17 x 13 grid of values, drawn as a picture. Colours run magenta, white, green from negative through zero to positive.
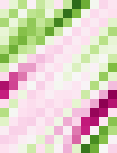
The bottom right is the roughest part. On average the colour sits 50% of the way up the scale. The halves do not mirror each other. Streaks slant up to the right. The histogram is bell-shaped.
